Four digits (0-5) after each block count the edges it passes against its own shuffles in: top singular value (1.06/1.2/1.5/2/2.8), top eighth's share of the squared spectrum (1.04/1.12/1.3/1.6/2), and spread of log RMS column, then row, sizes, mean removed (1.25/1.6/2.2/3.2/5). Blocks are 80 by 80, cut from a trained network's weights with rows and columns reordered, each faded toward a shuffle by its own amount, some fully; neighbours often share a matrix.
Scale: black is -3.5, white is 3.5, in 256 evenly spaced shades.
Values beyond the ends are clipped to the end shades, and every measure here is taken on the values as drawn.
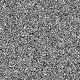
0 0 0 0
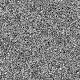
2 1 0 0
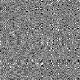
4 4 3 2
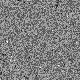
0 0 0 0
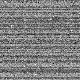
5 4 1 1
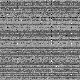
5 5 2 2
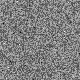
0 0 0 0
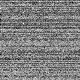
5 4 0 1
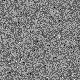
0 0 0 0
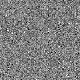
3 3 1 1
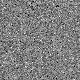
0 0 0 0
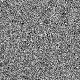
2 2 0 0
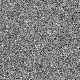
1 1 0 0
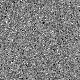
1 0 0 0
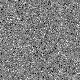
1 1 0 0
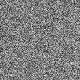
3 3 1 0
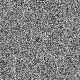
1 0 0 0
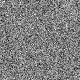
2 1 0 0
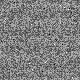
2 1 0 0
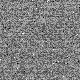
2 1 0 0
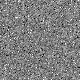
1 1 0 0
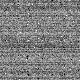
4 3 1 0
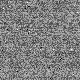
2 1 0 0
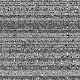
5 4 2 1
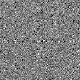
3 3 2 1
